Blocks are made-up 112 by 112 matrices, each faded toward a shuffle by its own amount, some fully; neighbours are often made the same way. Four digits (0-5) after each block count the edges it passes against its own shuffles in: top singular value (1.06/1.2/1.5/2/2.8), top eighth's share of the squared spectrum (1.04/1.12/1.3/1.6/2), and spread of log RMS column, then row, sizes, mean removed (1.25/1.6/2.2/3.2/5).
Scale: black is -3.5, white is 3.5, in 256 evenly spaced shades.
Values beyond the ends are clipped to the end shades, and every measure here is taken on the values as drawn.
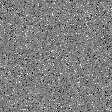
2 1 0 0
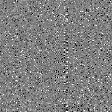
4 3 2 2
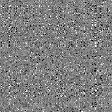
4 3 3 2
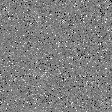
1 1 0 1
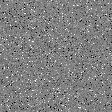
0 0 0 0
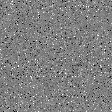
1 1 1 1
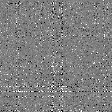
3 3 3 3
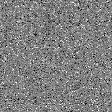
3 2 0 1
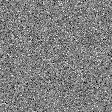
0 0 0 0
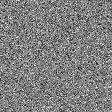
2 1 0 0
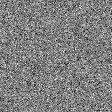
0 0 0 0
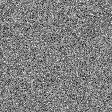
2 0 0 0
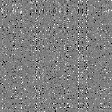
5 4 3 2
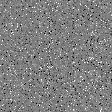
3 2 1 0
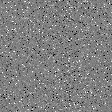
2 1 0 0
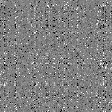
4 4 3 2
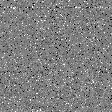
3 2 0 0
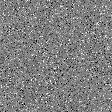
0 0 0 0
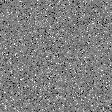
2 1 0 0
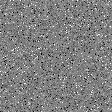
0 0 0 0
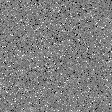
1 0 0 0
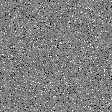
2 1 0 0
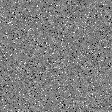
1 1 0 0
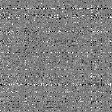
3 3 3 4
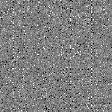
4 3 2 1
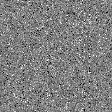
1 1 2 0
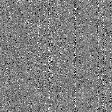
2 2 3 0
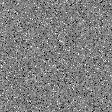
0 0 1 0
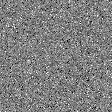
0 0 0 0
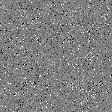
3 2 1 1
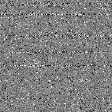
2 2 0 3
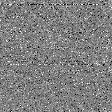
2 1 0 2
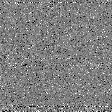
2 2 0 2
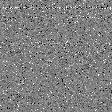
1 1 0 2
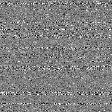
2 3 0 4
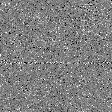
1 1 0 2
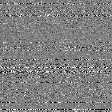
3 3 0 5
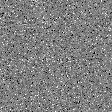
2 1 0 0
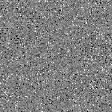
3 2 1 1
